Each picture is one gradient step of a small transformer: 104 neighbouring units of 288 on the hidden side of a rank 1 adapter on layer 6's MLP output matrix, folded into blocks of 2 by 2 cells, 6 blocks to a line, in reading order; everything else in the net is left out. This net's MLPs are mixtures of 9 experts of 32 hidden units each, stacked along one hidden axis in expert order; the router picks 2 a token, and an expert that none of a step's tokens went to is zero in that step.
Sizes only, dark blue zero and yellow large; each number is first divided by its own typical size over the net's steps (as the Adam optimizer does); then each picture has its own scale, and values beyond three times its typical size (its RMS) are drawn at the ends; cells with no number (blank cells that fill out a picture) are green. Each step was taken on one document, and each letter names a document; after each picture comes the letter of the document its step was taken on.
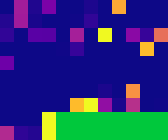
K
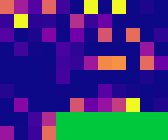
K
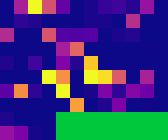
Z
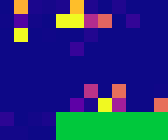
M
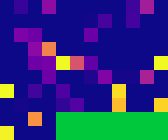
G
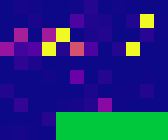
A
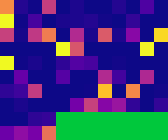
K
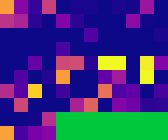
Z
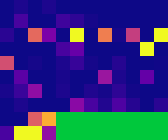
K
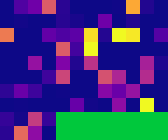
Z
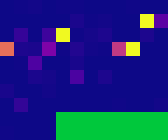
A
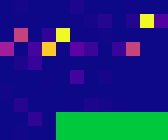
A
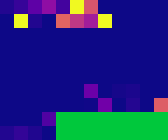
M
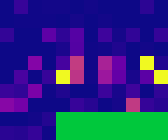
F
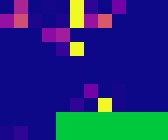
M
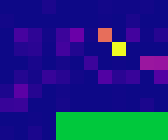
Z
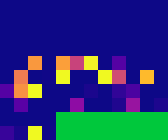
F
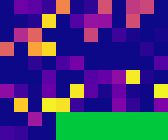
G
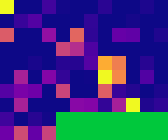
F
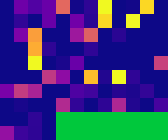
G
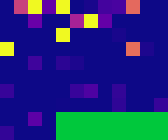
G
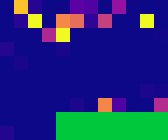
M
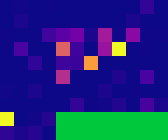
Z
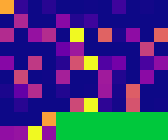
K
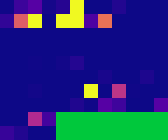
M
